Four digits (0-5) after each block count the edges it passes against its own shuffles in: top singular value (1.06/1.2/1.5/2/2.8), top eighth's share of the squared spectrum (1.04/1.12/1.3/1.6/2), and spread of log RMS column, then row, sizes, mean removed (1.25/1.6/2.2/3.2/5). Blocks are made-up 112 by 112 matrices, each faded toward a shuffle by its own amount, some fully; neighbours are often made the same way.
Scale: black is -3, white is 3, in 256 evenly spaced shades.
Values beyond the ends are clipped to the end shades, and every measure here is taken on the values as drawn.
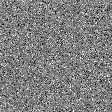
0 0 0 0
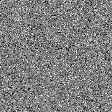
0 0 0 1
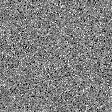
0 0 0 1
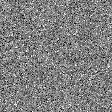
0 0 1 0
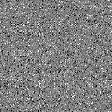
4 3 2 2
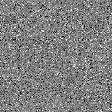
4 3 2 1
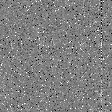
3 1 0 0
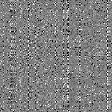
5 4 3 2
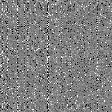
4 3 3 1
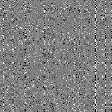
5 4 3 2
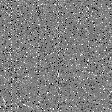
3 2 1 0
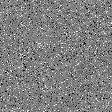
2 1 0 0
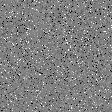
0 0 0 0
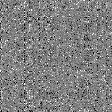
4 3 2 1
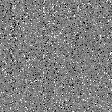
3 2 1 0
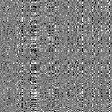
5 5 4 3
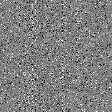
1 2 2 0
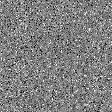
0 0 1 0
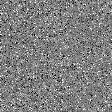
0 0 1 1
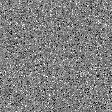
0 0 1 1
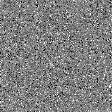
1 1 2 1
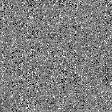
1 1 3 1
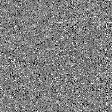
1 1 2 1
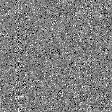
1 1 2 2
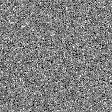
0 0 0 1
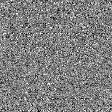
1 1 0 3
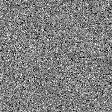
0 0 0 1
